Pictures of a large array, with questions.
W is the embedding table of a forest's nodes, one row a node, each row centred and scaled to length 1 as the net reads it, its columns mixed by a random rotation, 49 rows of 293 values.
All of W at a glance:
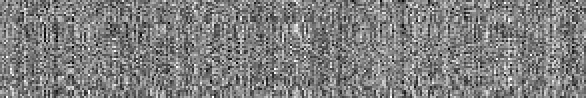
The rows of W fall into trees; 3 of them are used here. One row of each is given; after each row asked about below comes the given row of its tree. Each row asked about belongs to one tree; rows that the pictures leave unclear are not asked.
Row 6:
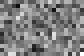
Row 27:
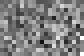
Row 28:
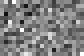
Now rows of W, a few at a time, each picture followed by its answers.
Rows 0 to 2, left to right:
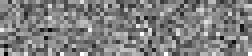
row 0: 28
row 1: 27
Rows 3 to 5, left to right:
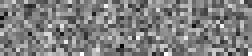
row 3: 28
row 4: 6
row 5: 27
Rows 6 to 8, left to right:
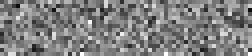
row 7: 27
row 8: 6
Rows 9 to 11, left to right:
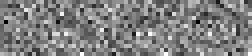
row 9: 6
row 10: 6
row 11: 27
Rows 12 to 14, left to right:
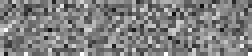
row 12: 28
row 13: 28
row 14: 28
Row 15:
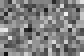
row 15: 28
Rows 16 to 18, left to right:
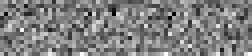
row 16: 28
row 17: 28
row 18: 28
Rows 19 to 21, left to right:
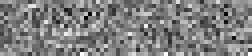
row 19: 6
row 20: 28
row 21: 6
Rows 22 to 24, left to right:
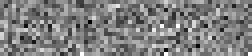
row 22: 27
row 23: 6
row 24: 28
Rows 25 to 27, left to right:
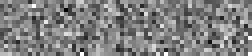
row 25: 6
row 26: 6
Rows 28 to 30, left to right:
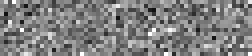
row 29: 6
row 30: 28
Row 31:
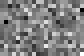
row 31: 6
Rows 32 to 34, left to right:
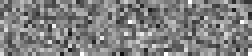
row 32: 27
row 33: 6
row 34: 27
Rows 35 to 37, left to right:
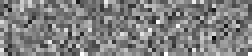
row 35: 27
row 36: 27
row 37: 28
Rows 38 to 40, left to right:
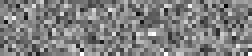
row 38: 6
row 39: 6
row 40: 6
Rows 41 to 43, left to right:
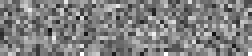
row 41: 6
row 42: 6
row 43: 27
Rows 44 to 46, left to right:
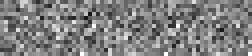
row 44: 27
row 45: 28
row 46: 28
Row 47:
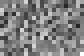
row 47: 28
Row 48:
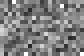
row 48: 28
